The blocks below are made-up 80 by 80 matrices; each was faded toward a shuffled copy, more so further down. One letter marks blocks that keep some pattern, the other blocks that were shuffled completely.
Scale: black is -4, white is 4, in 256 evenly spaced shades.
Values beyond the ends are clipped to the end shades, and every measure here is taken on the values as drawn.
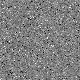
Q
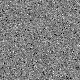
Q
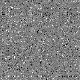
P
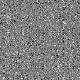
P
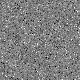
Q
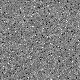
Q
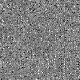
P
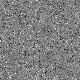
Q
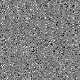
P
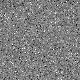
Q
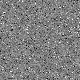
Q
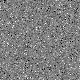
Q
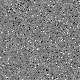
Q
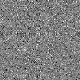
P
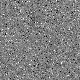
Q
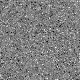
Q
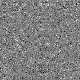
P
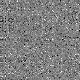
P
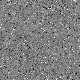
Q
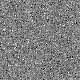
Q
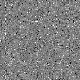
P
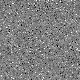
Q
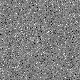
Q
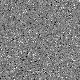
Q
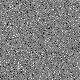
Q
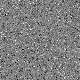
Q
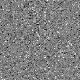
P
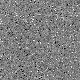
Q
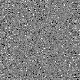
P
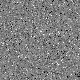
Q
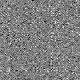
P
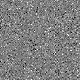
P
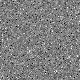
Q
